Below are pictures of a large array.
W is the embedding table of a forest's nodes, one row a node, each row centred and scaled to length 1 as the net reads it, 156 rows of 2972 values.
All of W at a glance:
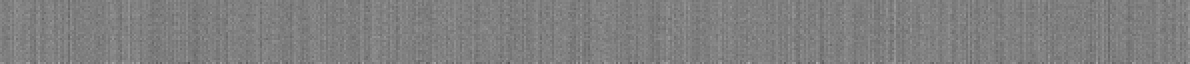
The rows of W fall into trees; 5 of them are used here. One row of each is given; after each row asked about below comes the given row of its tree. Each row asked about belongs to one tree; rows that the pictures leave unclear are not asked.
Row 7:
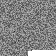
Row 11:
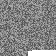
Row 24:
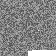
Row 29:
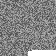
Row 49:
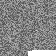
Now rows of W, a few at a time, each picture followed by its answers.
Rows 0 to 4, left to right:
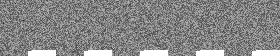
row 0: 49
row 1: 49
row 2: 24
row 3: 7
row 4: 29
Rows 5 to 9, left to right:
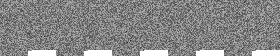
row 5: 24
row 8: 49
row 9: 49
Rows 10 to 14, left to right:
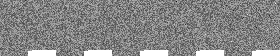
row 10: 24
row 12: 49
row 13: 29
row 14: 24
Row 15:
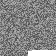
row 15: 24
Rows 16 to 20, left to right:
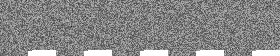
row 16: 11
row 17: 11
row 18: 49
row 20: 24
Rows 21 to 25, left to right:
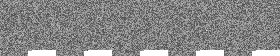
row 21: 24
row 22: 7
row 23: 49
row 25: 49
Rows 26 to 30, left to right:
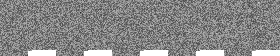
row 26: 49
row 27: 7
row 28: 24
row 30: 24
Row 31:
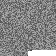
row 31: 7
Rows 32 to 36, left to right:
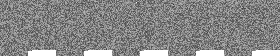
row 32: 11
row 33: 7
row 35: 24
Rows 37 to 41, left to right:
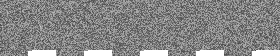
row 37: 49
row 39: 24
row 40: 49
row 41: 11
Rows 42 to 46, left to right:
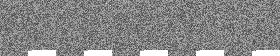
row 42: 24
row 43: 24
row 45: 49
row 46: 11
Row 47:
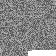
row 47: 11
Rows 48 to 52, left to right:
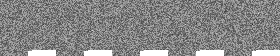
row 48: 49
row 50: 24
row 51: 29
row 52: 11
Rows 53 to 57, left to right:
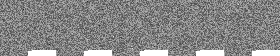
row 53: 11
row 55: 7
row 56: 7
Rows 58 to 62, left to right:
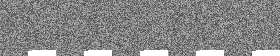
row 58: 24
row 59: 7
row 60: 49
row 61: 24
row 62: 11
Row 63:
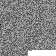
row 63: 24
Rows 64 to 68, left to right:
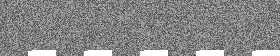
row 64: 49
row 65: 24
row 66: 29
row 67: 49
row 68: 11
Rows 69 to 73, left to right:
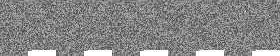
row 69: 11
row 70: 49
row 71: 11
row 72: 24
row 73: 11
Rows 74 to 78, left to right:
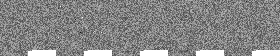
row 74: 49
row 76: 49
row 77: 49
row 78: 24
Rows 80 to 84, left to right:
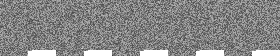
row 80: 24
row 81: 49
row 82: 49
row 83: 24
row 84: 49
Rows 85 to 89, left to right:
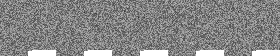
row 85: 7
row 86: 29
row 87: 11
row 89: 11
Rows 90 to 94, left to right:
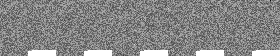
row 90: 24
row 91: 24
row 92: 29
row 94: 24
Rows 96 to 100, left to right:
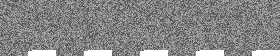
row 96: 29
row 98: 29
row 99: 29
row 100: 49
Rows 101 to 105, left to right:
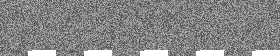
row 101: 49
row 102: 49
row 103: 7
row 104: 24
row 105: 11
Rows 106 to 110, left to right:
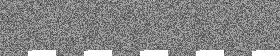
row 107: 24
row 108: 49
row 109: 24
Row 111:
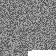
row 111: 49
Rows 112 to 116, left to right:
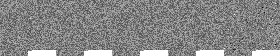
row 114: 24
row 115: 24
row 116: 29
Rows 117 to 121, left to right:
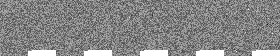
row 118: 49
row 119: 7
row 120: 49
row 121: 49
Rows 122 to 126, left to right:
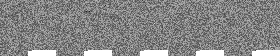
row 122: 49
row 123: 29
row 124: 24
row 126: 7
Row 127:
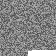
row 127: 24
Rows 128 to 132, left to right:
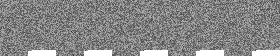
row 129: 49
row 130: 11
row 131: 49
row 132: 7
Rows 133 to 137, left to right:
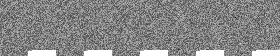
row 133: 24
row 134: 24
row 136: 29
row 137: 7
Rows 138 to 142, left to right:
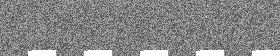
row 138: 49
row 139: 24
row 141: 11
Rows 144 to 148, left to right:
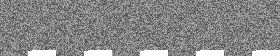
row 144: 49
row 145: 11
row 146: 24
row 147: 49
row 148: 11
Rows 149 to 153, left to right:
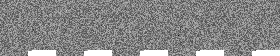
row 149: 49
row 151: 24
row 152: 7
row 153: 7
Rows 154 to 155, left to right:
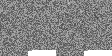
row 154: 24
